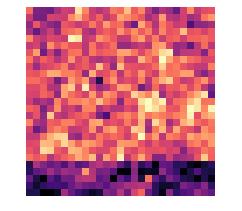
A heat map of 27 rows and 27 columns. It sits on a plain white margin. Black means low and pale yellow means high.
Average level on the scale: 60%. Stripes: none. Seam: horizontal, 80% of the way down, the top part higher.
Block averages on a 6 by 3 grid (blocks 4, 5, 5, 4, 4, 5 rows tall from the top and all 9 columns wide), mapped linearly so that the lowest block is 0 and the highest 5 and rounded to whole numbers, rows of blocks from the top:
3 4 3 | 4 4 4 | 4 4 4 | 4 4 5 | 5 4 4 | 1 1 0
